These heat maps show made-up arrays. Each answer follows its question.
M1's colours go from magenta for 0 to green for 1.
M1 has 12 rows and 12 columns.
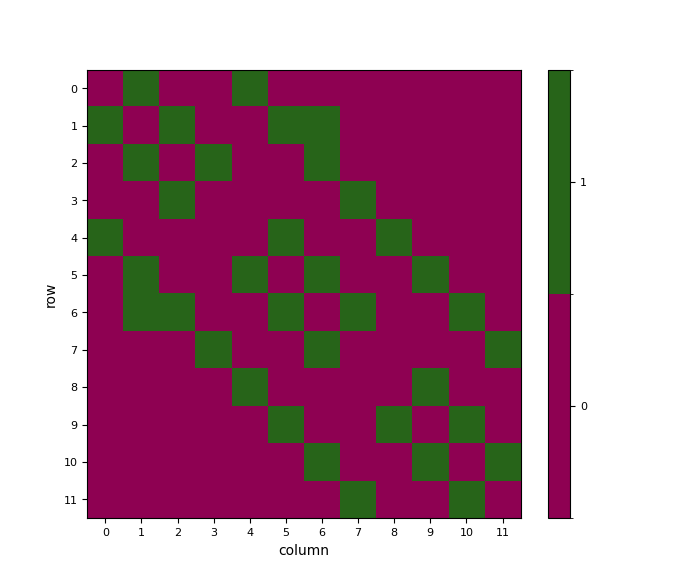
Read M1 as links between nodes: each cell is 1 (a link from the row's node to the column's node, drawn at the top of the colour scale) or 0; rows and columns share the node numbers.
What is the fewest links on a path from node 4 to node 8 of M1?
1
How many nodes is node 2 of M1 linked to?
3
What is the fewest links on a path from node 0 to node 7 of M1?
3
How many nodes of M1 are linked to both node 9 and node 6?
2
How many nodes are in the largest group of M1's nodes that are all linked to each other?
3
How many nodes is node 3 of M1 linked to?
2
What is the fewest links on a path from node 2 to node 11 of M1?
3
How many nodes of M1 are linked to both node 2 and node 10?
1
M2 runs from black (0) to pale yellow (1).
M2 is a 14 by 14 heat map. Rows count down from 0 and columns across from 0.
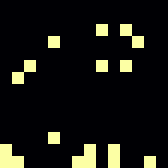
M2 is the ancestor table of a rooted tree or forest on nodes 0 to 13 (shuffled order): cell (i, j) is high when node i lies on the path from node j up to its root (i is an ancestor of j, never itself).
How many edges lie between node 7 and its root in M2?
2
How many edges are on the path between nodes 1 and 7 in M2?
4
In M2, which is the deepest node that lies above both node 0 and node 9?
12
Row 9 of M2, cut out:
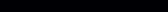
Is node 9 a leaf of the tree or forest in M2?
yes
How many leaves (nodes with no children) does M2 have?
7
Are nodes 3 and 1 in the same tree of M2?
no
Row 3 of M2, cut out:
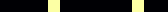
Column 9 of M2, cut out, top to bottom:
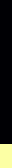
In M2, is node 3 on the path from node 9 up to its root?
no
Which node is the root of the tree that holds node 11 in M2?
3
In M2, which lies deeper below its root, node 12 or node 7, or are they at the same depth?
node 7
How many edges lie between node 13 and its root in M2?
0
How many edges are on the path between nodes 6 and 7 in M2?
3
